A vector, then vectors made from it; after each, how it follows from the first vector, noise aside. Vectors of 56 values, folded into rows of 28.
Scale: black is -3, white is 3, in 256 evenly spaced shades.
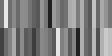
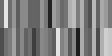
copied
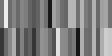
copied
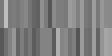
shrunk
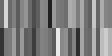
copied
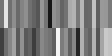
copied
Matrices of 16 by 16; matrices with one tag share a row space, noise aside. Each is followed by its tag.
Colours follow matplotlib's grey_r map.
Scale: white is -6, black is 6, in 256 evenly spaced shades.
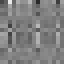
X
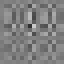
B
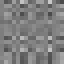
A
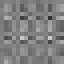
A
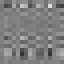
A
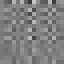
B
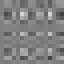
A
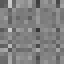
X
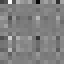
X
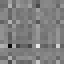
X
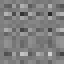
A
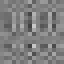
B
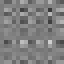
A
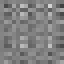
A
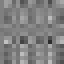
A
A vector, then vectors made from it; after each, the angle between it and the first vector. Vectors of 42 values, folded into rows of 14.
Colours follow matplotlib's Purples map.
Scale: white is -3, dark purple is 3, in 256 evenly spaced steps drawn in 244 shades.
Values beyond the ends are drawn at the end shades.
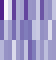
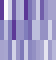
nearly parallel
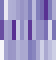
partly aligned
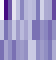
nearly opposite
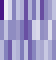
nearly parallel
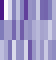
nearly parallel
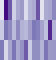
nearly opposite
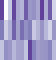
nearly parallel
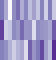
partly aligned
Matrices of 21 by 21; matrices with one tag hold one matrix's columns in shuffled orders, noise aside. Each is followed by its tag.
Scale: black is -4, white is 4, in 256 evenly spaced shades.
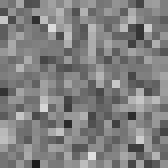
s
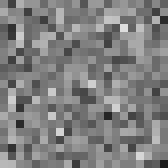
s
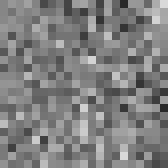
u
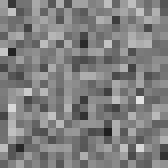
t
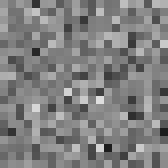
t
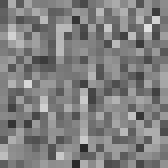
s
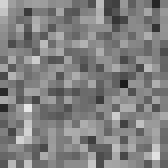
u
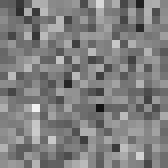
u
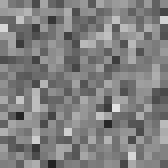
s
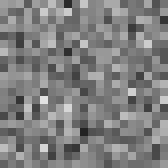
t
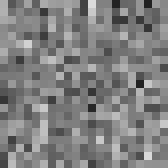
u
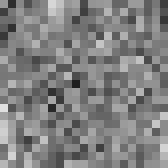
u
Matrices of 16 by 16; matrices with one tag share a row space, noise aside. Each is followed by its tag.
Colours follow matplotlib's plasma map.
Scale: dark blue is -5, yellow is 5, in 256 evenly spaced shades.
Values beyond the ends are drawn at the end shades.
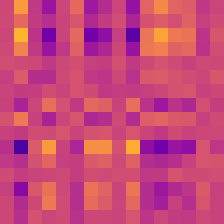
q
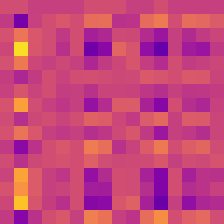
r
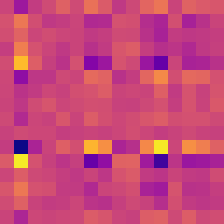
r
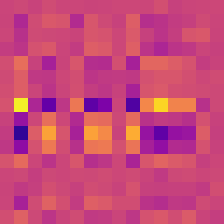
q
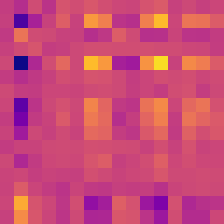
r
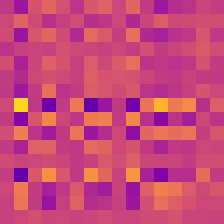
q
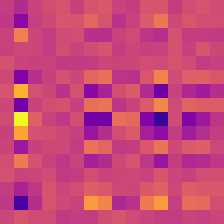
r
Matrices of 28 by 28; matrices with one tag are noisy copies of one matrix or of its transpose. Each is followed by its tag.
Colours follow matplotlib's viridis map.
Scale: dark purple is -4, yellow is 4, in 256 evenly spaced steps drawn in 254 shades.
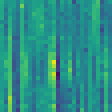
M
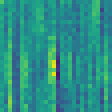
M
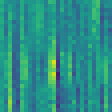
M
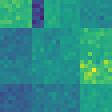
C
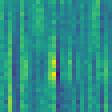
M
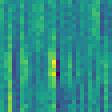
M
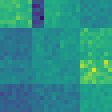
C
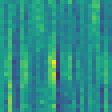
M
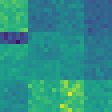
C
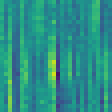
M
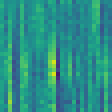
M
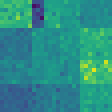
C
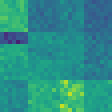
C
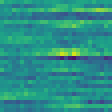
M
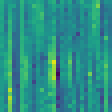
M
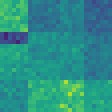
C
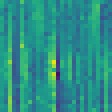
M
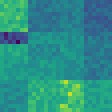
C
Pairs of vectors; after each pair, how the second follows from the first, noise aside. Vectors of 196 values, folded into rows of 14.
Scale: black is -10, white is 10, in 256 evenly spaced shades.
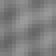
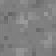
partly zeroed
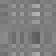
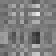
scaled up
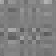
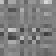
scaled up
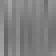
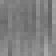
reversed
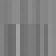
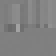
partly zeroed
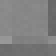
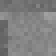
reversed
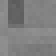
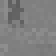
partly zeroed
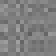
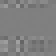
partly zeroed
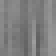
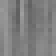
reversed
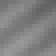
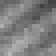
scaled up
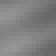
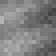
scaled up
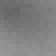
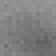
reversed
